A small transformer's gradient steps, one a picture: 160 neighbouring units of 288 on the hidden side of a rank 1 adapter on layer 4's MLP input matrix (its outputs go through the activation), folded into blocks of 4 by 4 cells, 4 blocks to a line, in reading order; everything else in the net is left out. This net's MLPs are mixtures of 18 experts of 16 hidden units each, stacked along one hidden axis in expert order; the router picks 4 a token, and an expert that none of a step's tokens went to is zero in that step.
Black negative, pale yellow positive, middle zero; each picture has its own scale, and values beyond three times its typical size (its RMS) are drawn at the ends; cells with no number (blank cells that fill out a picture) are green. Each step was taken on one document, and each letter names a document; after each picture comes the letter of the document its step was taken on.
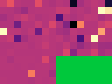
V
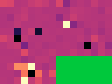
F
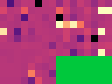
V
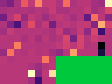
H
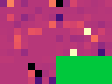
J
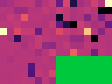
V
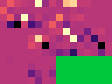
H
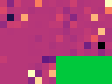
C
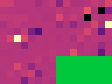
J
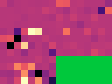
F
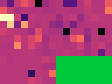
C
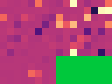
V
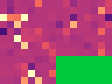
C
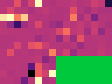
H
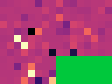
F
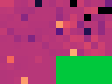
V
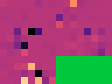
F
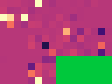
H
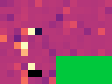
F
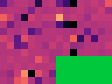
J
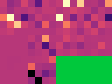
H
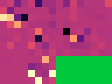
C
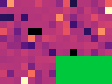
J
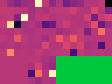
C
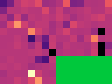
C
